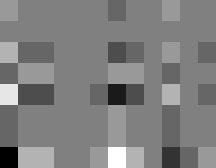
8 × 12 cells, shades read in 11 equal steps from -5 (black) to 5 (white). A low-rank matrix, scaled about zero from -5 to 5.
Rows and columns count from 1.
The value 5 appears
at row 8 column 7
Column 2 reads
0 0 -1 1 -2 0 0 2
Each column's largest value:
4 2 2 0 0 1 5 2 0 2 0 1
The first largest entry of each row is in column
1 1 1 2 1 7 7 7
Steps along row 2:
same same same same same same same same same same same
